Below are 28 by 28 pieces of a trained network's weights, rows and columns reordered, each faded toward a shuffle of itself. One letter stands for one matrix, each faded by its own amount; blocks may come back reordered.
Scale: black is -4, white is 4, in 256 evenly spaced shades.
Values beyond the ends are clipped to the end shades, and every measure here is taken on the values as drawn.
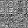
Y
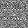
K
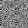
Y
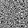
K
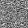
K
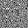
K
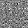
K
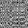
Y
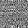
Y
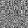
Y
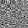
Y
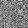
K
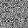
K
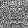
Y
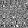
K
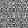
Y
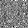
K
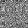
K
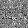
K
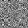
K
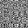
Y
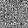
K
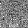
K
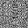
Y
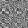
Y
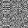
Y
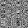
Y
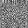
Y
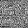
K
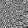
Y
